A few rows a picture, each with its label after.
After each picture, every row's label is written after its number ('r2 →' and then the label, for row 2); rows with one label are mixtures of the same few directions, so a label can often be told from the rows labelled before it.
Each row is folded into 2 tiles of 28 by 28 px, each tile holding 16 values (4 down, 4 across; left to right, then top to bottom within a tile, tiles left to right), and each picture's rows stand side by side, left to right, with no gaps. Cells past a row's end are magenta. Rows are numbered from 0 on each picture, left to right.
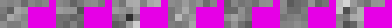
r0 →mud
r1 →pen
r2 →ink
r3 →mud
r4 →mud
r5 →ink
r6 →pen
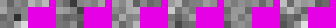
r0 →ink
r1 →pen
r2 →mud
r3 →pen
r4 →mud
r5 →mud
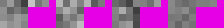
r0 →ink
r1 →mud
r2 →pen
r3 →pen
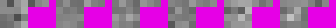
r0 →ink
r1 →ink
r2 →ink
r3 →mud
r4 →pen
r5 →mud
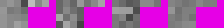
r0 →ink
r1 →mud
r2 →pen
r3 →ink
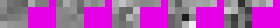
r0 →ink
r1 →ink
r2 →pen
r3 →ink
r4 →pen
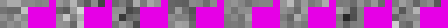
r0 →pen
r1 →pen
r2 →mud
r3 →pen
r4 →pen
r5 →pen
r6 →mud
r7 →mud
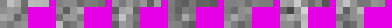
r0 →ink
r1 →mud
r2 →mud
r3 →ink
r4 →mud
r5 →pen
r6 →pen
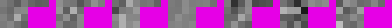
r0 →ink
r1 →pen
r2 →pen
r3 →pen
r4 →ink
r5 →pen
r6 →mud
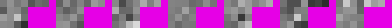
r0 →ink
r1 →mud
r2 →ink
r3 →pen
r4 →ink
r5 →ink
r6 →ink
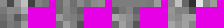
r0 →ink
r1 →mud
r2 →mud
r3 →ink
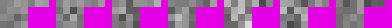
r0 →ink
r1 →pen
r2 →pen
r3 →mud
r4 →mud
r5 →pen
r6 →ink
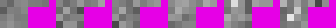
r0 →pen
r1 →mud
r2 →mud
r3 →ink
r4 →ink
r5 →mud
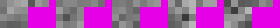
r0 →ink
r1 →mud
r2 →mud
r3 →ink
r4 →mud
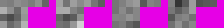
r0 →mud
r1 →mud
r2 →ink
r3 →ink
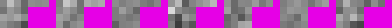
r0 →ink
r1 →ink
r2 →mud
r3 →pen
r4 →ink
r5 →ink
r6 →ink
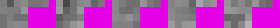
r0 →ink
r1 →ink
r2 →ink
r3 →ink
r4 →mud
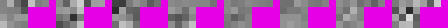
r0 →ink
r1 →ink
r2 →pen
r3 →mud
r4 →mud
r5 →pen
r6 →mud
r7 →pen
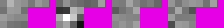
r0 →ink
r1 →mud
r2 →pen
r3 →mud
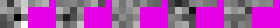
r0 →ink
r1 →mud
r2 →mud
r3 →pen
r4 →pen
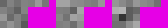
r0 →mud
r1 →pen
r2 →mud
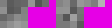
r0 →ink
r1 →pen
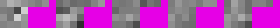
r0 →pen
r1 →mud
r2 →ink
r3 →ink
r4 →ink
